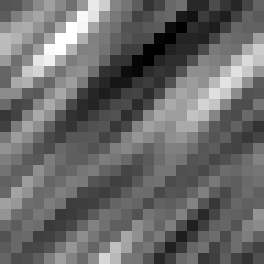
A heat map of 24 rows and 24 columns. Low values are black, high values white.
The grain runs diagonally up to the right. The ninth with the lowest average is the top middle. The top left is the ninth with the highest average. Overall the values sit about 40% of the way up the scale. There are no lone odd cells.
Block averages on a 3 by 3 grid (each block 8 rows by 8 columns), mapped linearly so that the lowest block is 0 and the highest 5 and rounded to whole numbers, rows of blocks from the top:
5 0 2 / 2 1 2 / 2 2 1
